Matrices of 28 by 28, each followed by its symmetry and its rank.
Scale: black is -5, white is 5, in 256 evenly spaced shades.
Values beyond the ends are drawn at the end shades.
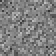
symmetric, full rank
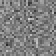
neither, rank five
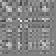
symmetric, rank three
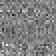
neither, rank five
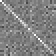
symmetric, full rank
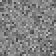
symmetric, full rank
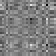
neither, rank two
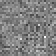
neither, rank five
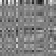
neither, rank two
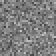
neither, full rank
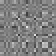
symmetric, rank three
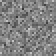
symmetric, full rank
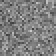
neither, full rank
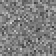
neither, full rank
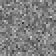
neither, full rank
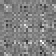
symmetric, rank three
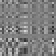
neither, rank two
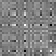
symmetric, rank three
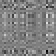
neither, rank two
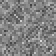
symmetric, full rank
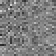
neither, rank five
